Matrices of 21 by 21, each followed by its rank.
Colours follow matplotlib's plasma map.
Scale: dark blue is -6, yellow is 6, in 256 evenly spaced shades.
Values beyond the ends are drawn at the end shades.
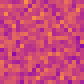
full rank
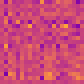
three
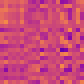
three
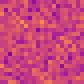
full rank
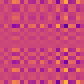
one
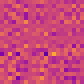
three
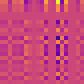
one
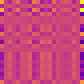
one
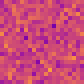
full rank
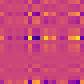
one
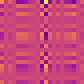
one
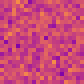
full rank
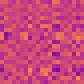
three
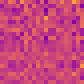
three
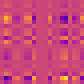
one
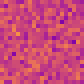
full rank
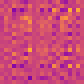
three
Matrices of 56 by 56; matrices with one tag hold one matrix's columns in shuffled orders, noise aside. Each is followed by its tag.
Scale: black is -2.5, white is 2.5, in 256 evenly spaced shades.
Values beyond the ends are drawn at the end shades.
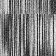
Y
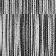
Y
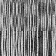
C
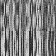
C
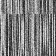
Y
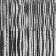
C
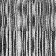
C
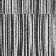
Y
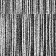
Y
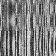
C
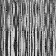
C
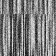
Y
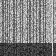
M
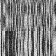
C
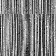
Y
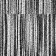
Y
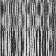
C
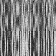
C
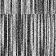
Y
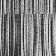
Y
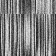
Y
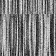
Y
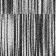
Y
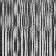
C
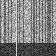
M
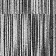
Y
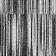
Y
